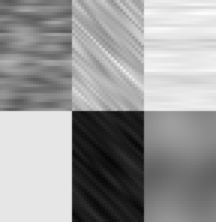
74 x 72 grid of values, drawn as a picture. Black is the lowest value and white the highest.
The table splits into 2 rows of 3 panels. Panel 1,1: middling, streaked across. Panel 1,2: high, slanting down to the right. Panel 1,3: very high, streaked across, faint in contrast. Panel 2,1: very high, flat. Panel 2,2: very low, slanting down to the right, faint in contrast. Panel 2,3: middling, smooth.
